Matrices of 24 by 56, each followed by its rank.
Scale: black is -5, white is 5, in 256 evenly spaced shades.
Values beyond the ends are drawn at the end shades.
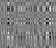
two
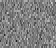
full rank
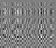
two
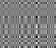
one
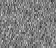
full rank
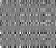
two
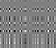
one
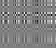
one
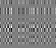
one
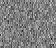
full rank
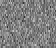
full rank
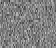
full rank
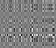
two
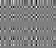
one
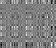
two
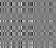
one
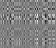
two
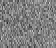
full rank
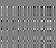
one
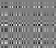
one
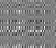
two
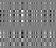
one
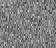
full rank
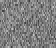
full rank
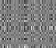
two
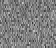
full rank
